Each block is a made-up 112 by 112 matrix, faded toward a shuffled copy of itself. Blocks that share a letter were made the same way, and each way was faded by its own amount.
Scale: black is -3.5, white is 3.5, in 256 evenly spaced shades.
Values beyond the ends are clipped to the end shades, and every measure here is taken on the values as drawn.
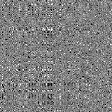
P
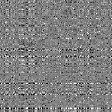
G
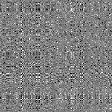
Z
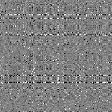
G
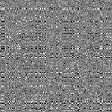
G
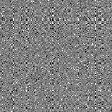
Z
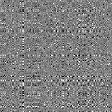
Z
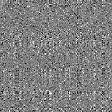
P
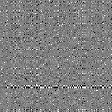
G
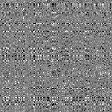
G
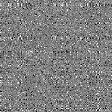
P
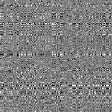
G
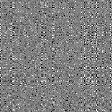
Z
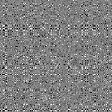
Z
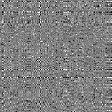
Z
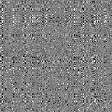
Z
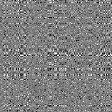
G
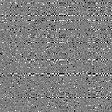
G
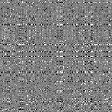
G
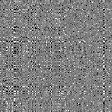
Z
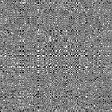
Z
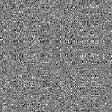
P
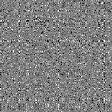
P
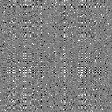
Z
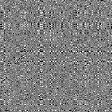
Z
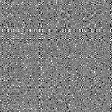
Z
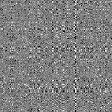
Z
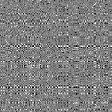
G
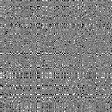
G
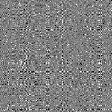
Z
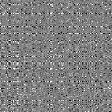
G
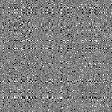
Z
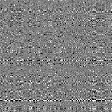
G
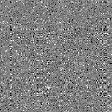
P
